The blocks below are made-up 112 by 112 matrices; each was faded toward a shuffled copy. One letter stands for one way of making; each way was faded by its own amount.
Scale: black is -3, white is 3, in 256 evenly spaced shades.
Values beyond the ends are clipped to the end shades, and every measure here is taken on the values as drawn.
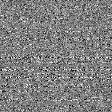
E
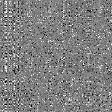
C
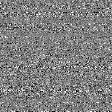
E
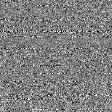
E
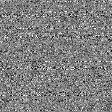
E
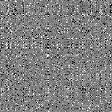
C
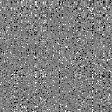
C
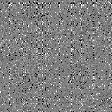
C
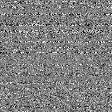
E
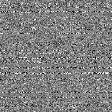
E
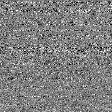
E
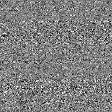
E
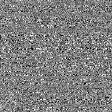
E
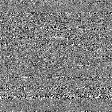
E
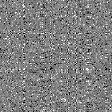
C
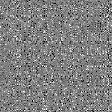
C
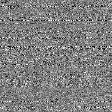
E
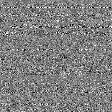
E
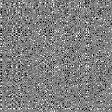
C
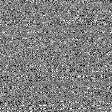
E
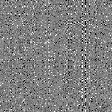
C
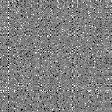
C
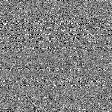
E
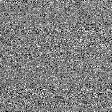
E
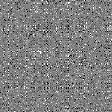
C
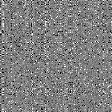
C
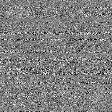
E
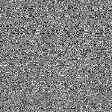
E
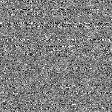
E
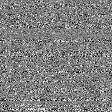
E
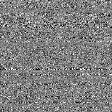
E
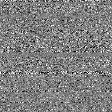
E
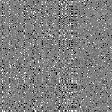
C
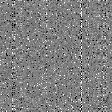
C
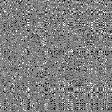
C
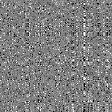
C
